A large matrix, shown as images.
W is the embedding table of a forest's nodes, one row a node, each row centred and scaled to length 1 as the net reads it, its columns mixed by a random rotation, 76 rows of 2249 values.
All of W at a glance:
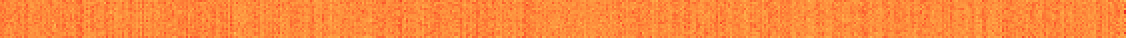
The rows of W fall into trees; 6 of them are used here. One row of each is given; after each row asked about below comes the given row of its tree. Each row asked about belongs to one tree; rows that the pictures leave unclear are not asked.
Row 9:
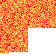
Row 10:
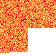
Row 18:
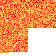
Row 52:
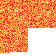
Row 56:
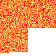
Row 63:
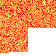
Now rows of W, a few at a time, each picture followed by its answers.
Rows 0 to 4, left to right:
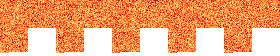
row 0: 52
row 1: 18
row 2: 18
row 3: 10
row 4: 9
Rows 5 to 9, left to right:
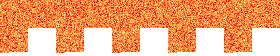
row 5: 9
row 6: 63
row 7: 63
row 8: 52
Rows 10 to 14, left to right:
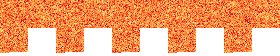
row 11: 52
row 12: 56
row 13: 52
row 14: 10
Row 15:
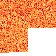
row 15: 63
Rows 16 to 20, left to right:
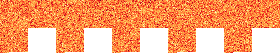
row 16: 63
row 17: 18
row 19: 52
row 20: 56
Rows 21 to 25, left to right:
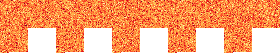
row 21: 56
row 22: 9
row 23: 10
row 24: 56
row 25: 10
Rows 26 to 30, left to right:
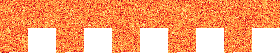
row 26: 56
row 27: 52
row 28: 18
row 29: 52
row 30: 10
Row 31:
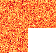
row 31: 52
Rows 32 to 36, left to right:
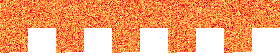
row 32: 56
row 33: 52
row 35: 18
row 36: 63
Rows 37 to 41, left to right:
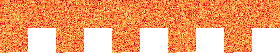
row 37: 52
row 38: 18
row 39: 52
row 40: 63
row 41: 56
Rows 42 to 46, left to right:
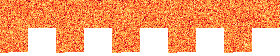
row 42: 63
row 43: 18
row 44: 52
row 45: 10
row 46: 10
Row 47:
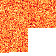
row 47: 52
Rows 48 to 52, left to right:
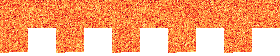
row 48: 18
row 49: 10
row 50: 18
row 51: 63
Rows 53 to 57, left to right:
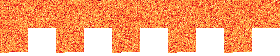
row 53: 18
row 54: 18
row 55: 10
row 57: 63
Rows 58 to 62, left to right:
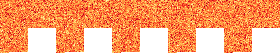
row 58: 10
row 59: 63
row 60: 10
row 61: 18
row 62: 56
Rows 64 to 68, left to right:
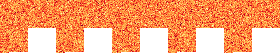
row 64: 9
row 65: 56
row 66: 52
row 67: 9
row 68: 56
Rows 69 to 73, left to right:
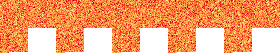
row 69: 9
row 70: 52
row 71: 18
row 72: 63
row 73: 63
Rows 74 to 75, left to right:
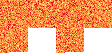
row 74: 63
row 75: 10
